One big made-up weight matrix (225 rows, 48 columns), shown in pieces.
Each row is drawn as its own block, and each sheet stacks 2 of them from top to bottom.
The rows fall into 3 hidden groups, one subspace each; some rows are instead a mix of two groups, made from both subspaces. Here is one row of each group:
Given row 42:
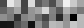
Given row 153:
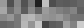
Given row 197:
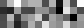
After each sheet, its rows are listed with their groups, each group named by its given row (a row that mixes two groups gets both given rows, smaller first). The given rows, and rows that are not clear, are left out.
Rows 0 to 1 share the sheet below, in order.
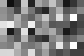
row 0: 42
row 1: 42
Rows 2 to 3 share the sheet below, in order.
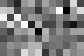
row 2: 197
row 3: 153
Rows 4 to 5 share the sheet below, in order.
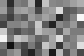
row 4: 153
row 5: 153
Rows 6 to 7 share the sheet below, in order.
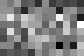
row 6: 153
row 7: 42
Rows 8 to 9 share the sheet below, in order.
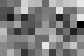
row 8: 153
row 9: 42 and 153
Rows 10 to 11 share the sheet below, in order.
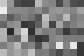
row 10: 153
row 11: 42
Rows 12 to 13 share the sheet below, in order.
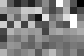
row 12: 197
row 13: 153
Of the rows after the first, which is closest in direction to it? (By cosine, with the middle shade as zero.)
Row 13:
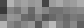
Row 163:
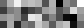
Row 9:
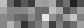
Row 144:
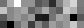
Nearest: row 163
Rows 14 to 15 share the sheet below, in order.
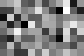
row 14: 197
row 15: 197
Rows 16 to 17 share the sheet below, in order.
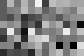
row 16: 153
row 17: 42
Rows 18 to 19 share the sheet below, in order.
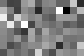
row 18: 197
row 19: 42 and 153
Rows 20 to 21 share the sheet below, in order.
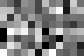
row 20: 197
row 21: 153
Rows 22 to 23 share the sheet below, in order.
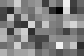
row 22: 197
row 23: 42
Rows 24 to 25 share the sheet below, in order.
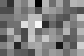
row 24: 153
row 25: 42
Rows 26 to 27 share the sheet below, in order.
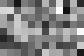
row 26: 197
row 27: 153 and 197
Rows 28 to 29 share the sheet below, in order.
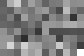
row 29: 153
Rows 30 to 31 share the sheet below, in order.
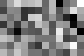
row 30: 197
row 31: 197
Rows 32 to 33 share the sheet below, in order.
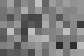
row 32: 153
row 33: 42
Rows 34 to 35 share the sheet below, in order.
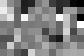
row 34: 153
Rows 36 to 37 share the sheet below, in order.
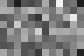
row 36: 197
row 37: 153
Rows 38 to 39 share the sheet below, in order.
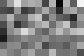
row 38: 197
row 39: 153
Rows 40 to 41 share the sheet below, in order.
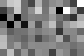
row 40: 197
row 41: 153 and 197
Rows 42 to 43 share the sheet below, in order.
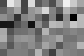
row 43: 153
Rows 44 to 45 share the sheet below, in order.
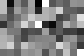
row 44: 153
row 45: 153
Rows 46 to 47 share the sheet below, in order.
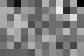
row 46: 197
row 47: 42
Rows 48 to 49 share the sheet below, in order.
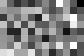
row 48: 197
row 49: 42
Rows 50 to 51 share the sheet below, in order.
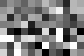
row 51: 197
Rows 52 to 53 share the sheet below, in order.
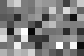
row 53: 42
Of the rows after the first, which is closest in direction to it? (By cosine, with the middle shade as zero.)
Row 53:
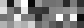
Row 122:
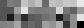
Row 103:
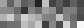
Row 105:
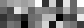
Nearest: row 103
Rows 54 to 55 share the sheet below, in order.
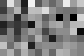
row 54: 42
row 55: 42 and 197
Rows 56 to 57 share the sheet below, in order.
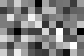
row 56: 42 and 153
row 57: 197
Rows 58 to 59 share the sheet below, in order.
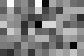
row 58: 153
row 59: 42
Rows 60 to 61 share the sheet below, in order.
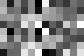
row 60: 153
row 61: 153
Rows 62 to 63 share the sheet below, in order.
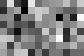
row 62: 42
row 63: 197
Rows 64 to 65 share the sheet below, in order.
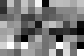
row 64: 153
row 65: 153
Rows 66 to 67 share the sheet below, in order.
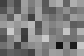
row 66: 42 and 153
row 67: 42
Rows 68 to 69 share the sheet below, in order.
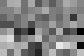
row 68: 42
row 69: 153 and 197
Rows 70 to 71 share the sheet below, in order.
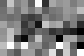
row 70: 153
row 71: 153
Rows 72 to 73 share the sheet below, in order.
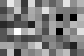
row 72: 42
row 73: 197
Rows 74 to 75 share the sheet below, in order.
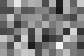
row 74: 197
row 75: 42
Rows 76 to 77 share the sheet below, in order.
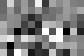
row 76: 153
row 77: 197
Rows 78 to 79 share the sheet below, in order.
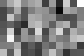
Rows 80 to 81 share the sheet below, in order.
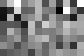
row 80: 197
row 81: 42
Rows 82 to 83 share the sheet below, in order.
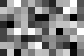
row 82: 42
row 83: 197
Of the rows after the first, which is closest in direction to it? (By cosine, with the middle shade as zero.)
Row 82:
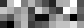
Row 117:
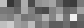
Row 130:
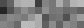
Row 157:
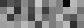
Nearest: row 157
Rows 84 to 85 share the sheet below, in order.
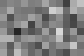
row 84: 197
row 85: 197
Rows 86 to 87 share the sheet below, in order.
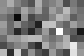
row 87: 197
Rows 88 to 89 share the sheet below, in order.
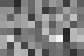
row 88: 42
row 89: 197
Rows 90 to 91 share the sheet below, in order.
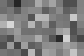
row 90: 42
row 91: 197
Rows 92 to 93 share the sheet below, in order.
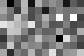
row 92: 42
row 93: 153 and 197
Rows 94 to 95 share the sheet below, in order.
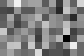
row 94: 197
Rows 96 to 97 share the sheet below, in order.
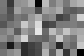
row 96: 153
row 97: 153
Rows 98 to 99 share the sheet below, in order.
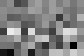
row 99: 42
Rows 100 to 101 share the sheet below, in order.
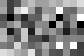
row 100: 153
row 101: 42
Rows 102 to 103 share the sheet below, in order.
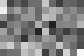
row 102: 153
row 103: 153
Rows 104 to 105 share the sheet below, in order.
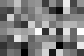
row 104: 197
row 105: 153 and 197
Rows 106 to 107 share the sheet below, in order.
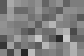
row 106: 153
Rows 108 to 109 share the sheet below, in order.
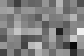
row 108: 197
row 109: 197
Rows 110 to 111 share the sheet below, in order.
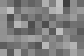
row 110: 197
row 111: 197
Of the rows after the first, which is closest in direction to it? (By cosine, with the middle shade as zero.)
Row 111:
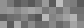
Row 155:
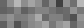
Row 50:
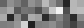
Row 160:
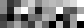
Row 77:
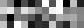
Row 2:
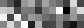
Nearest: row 77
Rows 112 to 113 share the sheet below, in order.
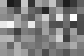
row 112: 42
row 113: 197
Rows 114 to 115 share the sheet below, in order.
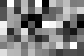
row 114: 153
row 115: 42
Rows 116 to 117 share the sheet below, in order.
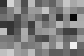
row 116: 42
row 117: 42
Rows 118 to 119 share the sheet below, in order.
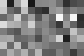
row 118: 42
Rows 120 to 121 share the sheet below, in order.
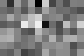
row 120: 153
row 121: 153 and 197
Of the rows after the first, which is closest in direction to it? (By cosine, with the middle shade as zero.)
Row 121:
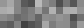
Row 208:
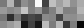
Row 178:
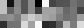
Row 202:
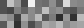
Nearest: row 208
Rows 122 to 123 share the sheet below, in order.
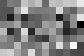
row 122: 153
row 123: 42
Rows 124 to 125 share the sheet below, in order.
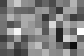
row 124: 42 and 153
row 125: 197
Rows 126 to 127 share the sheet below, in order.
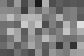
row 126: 153
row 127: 42
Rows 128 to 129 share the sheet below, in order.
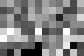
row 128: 42
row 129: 42 and 153
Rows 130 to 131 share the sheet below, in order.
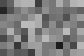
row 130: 153
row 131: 42
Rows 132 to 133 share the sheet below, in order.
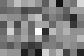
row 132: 197
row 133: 153
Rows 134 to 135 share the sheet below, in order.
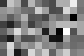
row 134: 42
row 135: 197
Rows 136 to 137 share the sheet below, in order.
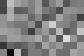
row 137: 197
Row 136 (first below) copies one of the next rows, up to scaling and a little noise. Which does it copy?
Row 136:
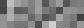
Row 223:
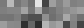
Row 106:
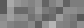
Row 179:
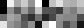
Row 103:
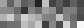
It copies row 106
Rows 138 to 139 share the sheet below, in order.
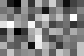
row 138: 42
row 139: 42
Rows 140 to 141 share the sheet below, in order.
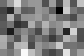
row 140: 197
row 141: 42 and 153
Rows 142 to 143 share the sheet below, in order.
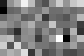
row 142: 153
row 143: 197
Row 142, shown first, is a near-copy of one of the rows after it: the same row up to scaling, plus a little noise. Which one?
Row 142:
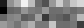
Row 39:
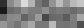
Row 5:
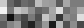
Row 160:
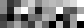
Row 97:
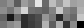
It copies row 39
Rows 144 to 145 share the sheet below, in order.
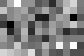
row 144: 42
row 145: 42
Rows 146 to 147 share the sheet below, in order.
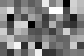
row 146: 197
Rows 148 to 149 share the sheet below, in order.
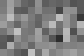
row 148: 153
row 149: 197
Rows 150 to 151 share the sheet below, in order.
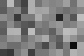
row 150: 42
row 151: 42
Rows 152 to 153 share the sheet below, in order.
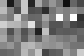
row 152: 42
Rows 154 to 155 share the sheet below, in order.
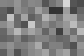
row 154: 197
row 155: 197
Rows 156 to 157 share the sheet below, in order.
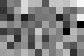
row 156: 153
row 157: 42 and 197
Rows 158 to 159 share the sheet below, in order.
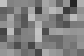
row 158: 42
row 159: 42 and 153
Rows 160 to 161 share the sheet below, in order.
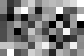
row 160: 153
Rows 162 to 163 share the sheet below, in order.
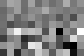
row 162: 42
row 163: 197
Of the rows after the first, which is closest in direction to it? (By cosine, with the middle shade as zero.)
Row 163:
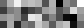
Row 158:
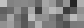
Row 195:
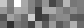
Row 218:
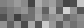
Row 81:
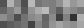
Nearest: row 81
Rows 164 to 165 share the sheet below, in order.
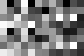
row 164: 42
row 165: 42
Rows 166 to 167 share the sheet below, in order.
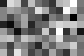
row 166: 42
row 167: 197
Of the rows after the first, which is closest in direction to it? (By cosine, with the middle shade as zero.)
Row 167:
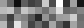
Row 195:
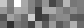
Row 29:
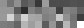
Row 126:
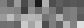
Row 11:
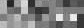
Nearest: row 11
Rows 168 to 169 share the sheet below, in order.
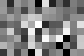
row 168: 153
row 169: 42 and 197
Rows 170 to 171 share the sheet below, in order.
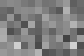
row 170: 197
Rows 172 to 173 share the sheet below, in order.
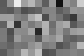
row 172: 197
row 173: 153
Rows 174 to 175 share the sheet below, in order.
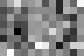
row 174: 197
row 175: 42
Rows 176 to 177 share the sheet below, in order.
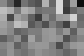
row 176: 197
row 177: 42
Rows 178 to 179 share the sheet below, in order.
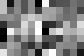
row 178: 153
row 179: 153
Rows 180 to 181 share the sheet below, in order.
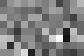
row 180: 197
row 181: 197
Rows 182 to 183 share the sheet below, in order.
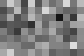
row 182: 42
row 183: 42
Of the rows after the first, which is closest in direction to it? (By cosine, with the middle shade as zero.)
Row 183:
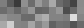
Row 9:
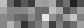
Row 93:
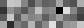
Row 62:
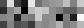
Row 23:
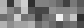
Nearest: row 9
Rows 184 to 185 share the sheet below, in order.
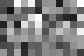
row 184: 153 and 197
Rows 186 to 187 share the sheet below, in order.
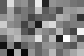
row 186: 153
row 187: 197
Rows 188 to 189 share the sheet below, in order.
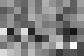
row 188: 42
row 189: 42
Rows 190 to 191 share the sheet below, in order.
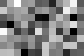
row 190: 42
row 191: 42 and 153
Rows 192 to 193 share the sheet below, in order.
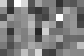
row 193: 153
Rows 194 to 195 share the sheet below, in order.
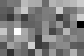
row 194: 153
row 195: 42
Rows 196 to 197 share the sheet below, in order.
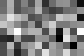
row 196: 153 and 197
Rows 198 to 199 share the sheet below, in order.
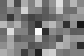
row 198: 153 and 197
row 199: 153
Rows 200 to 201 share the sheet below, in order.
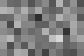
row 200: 42 and 197
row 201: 197
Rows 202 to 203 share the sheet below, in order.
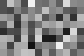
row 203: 42
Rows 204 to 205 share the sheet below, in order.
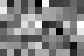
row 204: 153
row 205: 197
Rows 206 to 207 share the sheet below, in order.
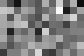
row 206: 197
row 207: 153
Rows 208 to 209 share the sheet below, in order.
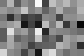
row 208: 153
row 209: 153
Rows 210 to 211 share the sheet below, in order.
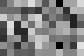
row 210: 197
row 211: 42
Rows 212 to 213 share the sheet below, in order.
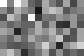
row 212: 42
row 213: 42 and 153
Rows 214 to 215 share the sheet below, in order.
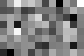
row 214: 197
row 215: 42
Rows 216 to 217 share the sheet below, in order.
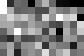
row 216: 42 and 153
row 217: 197
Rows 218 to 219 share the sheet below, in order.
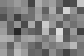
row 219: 197
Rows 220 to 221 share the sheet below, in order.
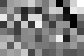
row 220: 197
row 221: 197
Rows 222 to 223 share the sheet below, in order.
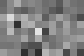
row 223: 153
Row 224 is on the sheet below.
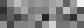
